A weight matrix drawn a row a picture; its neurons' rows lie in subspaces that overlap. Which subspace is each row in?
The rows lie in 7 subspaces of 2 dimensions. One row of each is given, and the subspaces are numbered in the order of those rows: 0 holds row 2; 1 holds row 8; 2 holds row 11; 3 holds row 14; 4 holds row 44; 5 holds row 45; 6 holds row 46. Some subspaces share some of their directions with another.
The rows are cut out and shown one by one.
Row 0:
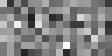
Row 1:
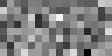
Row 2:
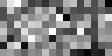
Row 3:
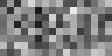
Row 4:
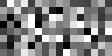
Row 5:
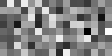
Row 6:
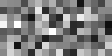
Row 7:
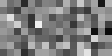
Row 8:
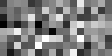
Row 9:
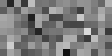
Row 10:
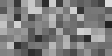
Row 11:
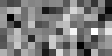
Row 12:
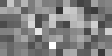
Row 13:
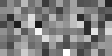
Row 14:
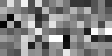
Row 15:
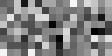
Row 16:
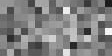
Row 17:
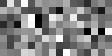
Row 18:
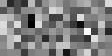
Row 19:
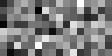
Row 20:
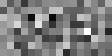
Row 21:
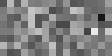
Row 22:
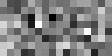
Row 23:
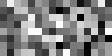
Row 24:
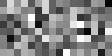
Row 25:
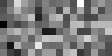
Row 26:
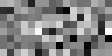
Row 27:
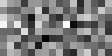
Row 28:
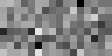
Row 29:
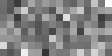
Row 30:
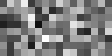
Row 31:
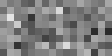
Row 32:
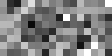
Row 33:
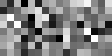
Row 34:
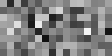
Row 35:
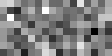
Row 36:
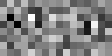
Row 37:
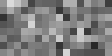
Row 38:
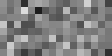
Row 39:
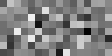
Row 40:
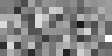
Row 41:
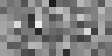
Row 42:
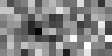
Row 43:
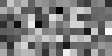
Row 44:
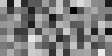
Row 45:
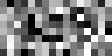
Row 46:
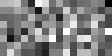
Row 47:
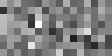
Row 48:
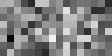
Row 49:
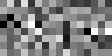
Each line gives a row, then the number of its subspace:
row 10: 4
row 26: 5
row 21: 4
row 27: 1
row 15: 3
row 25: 1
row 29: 0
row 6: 1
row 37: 0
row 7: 2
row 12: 4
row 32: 0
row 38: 6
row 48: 6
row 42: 5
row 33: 3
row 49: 3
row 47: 5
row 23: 5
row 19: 1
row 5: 4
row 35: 2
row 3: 0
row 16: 6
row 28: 1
